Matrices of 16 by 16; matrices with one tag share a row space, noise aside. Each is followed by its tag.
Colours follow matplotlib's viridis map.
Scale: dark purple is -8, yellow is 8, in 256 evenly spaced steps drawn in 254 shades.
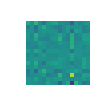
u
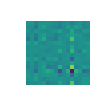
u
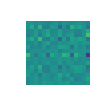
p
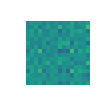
p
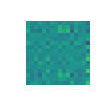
p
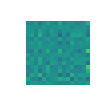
p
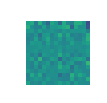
p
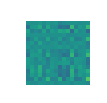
p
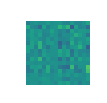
p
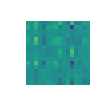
u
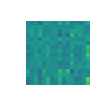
p
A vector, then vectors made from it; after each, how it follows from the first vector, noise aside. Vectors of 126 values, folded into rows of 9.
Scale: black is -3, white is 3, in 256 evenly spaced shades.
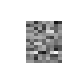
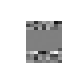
partly zeroed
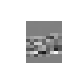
partly zeroed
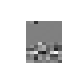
partly zeroed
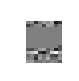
partly zeroed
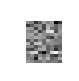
copied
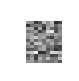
copied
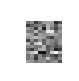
copied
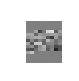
partly zeroed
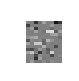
partly zeroed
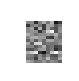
copied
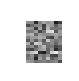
copied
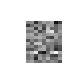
copied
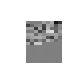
partly zeroed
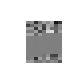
partly zeroed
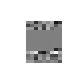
partly zeroed
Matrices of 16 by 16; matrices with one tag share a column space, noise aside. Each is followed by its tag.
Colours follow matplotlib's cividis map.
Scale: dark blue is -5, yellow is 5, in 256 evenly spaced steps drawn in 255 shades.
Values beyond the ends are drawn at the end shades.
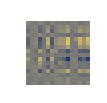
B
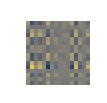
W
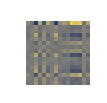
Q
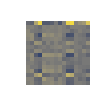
Q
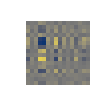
B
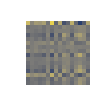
Q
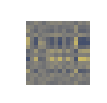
B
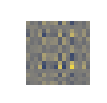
W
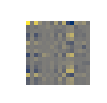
Q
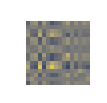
W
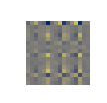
Q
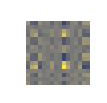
W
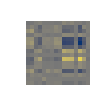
B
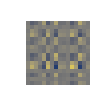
W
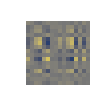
B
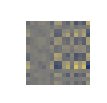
W
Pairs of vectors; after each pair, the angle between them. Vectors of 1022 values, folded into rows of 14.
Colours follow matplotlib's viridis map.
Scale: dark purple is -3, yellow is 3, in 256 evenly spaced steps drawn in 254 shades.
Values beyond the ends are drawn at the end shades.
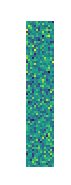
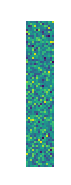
nearly opposite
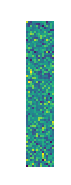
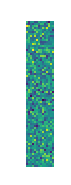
orthogonal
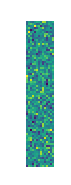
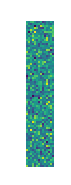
nearly opposite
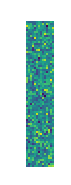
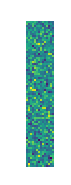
partly opposed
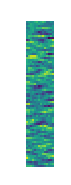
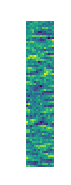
nearly parallel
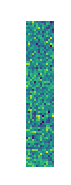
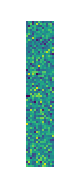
orthogonal
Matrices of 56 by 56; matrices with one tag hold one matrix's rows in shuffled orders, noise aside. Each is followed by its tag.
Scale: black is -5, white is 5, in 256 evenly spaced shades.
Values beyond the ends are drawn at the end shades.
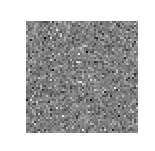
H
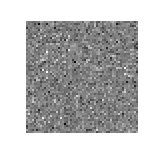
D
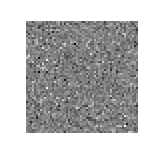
D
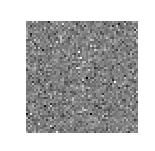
H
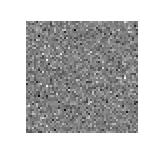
D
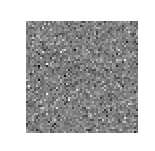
D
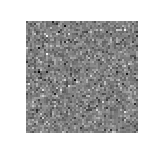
D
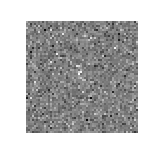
H
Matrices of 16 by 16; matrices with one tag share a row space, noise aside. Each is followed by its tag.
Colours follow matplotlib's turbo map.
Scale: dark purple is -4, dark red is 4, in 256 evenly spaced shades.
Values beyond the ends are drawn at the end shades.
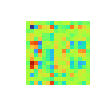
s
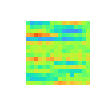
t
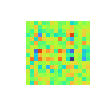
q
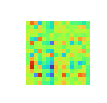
s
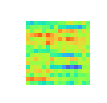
t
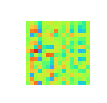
s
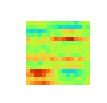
t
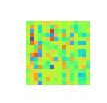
s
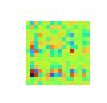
q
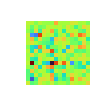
s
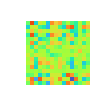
q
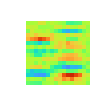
t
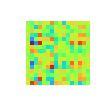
s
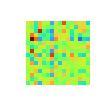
s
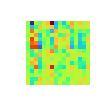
s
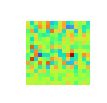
q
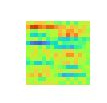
t
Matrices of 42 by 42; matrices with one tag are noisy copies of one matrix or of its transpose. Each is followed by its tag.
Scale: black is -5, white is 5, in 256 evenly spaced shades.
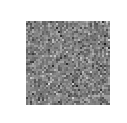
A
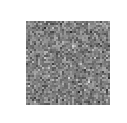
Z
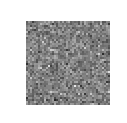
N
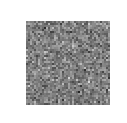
Z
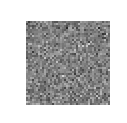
A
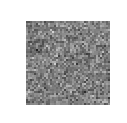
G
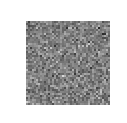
A
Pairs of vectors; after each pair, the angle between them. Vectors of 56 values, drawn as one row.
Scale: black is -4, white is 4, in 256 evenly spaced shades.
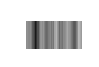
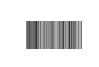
partly aligned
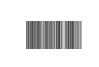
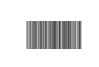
orthogonal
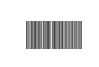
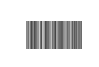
partly aligned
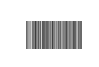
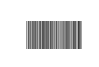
partly aligned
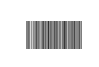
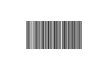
nearly parallel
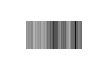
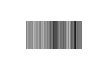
nearly parallel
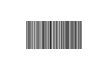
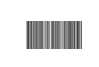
partly opposed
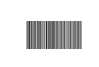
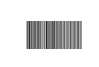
nearly parallel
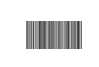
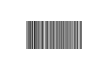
partly opposed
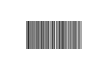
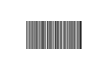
partly opposed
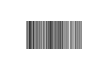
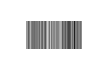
partly opposed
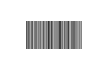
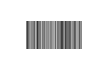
orthogonal
